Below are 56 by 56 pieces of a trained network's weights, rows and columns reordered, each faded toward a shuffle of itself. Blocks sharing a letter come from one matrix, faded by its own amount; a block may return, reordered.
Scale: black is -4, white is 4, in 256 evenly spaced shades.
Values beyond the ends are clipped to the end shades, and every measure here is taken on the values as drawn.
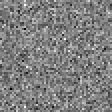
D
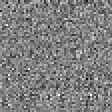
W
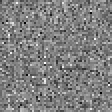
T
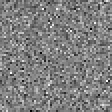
T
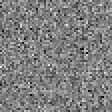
T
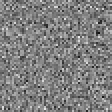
W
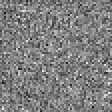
D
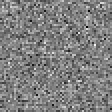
T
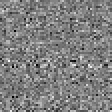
W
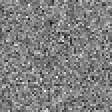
D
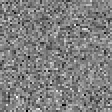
T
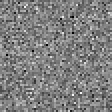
T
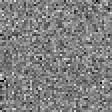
D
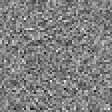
W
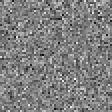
D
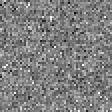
T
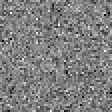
T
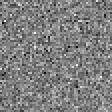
D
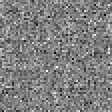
T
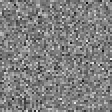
D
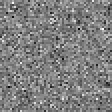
T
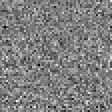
W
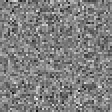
W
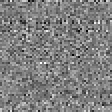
W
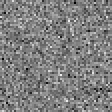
T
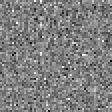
T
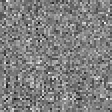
W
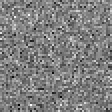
T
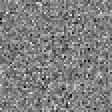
T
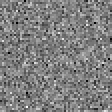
T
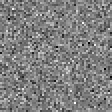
D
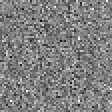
D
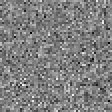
D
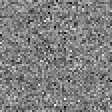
T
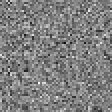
W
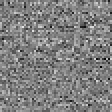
W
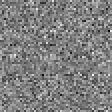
W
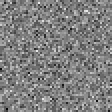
D
